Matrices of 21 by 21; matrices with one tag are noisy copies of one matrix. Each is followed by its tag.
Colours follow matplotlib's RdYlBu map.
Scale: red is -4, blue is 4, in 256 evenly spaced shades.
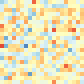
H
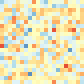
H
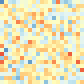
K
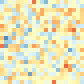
H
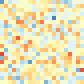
K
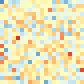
K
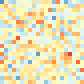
K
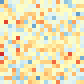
K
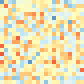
K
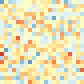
K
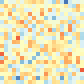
K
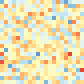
K
